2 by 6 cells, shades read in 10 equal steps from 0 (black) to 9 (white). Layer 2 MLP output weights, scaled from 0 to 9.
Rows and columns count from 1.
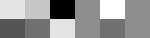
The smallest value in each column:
3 4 0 5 4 5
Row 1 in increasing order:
0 5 5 7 8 9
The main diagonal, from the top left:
8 4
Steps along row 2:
up up down down up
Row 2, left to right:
3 4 8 5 4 5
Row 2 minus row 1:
-5 -3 8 0 -5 0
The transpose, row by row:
8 3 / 7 4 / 0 8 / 5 5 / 9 4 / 5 5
